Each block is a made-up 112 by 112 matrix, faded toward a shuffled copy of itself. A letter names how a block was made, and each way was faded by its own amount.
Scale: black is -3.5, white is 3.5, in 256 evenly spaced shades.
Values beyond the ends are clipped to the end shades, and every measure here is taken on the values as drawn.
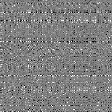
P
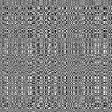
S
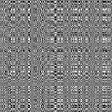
S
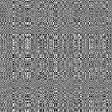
S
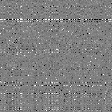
P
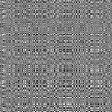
S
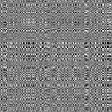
S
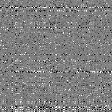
P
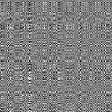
S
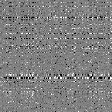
P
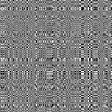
S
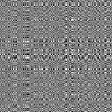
S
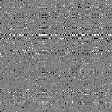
P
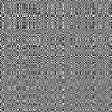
S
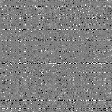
P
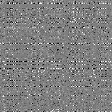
P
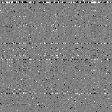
P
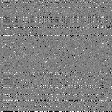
P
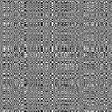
S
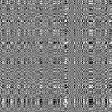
S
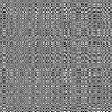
S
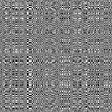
S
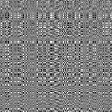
S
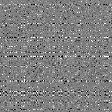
P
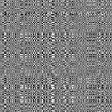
S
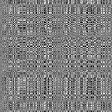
S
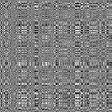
S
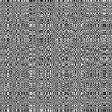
S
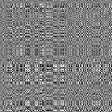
S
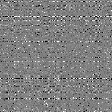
P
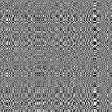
S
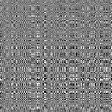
S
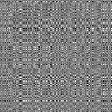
S
